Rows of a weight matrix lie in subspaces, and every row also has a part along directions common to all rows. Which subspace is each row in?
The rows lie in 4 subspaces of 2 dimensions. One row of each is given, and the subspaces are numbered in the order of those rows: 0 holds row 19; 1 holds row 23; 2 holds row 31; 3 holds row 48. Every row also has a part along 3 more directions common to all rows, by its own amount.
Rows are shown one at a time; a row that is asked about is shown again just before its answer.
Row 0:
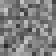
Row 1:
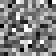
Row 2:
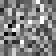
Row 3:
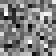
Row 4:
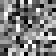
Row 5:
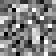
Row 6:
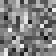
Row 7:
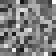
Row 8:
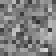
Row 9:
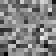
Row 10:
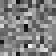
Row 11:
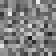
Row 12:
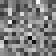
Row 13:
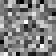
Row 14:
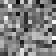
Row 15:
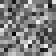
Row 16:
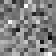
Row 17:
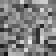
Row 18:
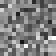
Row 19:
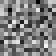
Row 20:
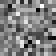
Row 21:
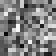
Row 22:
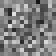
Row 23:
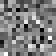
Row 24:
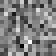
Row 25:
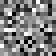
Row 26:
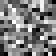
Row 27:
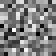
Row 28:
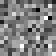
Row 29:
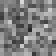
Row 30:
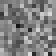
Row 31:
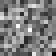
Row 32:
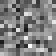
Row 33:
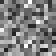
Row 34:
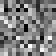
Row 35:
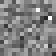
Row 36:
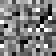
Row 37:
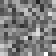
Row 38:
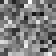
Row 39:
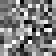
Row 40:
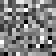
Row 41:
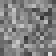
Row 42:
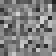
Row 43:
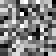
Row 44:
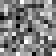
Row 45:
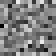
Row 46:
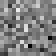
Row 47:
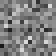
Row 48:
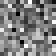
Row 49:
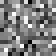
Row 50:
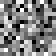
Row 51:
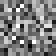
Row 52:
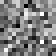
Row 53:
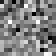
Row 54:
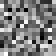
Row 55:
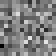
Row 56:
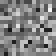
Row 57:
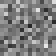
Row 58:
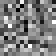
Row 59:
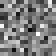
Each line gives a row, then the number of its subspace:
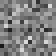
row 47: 0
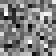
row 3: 2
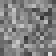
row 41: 2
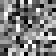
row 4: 3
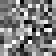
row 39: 2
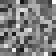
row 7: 2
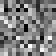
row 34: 1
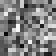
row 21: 3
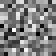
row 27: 1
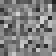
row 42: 0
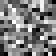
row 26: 2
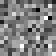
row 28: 0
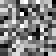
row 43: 2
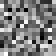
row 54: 1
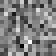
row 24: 3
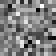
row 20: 3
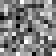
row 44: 2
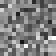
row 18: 3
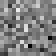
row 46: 1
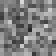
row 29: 2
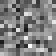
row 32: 1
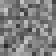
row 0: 2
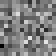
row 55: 0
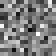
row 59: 1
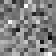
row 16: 3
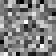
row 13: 1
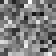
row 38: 3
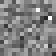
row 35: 0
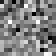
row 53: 3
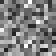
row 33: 3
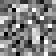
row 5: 2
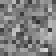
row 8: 3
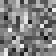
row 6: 3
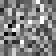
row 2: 0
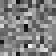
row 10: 1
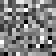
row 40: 1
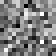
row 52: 3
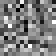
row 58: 1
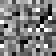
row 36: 0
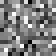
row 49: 3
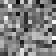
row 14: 3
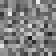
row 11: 0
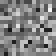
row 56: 0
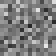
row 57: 0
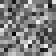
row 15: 3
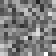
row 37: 2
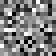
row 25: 0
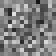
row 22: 0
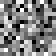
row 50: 1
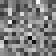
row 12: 0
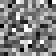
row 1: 1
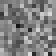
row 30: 2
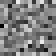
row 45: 1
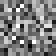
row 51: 1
